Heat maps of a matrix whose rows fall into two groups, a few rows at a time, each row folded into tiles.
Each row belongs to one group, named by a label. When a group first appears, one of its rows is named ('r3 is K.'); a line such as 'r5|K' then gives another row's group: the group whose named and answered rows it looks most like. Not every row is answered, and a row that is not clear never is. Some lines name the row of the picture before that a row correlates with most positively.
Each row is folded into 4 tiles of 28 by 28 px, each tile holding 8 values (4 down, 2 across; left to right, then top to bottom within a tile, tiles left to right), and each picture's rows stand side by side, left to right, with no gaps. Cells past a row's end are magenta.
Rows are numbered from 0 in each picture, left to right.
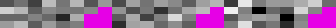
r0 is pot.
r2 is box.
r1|box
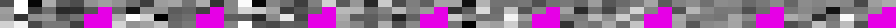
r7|box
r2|box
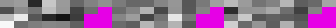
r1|box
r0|pot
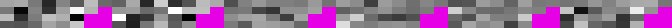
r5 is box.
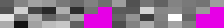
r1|box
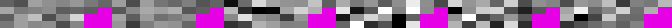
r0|pot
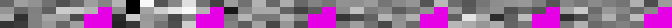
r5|pot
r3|pot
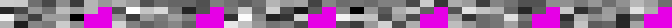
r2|pot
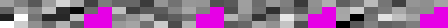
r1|pot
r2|box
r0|pot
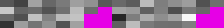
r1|pot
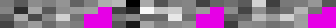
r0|box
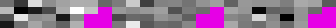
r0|box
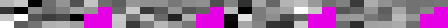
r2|box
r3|box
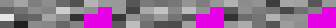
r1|box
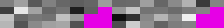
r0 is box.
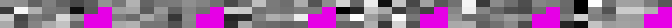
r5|box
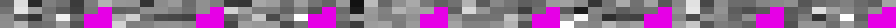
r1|pot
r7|box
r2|pot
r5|pot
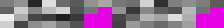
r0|pot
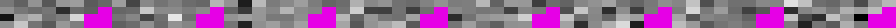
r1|box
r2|box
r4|pot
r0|pot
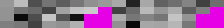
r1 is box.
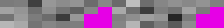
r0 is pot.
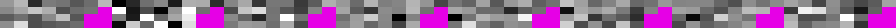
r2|box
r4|pot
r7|box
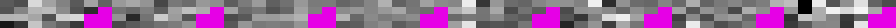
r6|box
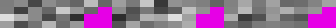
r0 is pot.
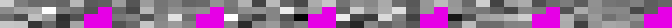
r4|pot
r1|box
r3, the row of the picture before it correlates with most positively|2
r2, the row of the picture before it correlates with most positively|2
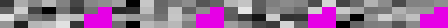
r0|box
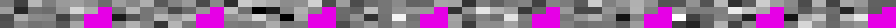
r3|box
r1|pot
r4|box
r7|pot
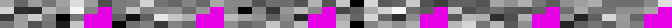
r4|pot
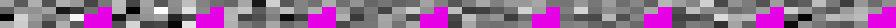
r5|pot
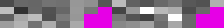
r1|box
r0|pot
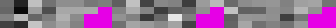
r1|box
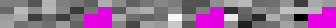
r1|box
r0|pot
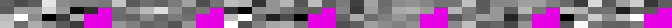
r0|pot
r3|box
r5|pot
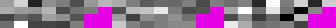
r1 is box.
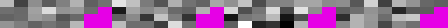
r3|pot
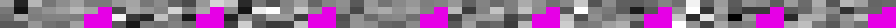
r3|box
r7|pot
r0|box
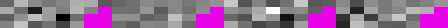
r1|box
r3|box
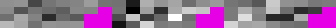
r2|pot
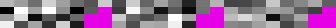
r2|pot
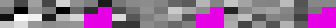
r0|pot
